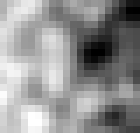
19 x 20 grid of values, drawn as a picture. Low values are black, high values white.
The ninth with the lowest average is the top right. No lone cell stands out from its neighbours. The bottom left is the ninth with the highest average. The field climbs toward the left. There are no regular stripes. No row or column stands out.
